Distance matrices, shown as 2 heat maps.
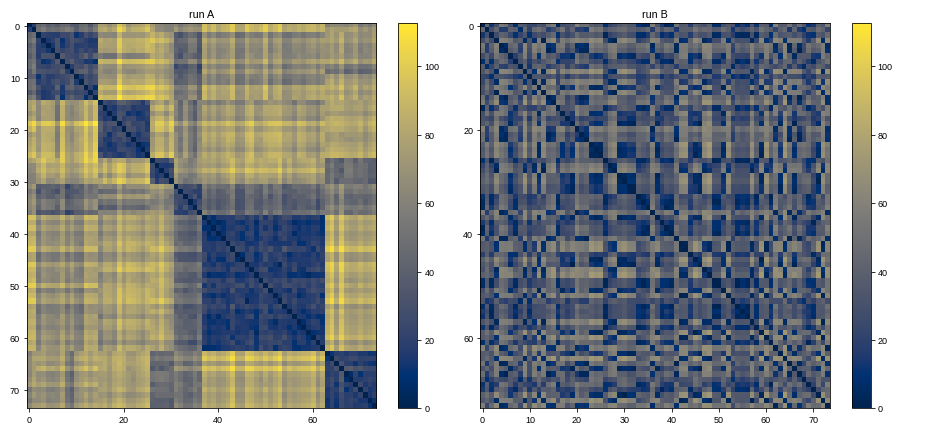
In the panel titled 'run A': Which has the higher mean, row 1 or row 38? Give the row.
1
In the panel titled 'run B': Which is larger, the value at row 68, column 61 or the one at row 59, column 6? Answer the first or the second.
the first
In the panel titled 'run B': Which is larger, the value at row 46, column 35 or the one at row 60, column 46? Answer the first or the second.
the second
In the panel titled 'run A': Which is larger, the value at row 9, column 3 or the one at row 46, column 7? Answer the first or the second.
the second
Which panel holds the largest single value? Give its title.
run A
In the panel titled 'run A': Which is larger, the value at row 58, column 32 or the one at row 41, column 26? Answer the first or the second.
the second
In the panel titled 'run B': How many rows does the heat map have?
74
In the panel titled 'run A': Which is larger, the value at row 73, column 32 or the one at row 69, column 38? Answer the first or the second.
the second
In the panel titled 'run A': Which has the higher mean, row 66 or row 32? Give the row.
66
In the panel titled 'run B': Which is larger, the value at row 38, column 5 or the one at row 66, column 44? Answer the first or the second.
the first
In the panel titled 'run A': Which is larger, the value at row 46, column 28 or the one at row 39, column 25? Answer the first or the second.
the first
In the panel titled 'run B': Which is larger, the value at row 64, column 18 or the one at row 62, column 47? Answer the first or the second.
the second
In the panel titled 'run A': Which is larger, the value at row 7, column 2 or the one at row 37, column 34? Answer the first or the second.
the second
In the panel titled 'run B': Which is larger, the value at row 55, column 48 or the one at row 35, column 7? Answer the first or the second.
the first
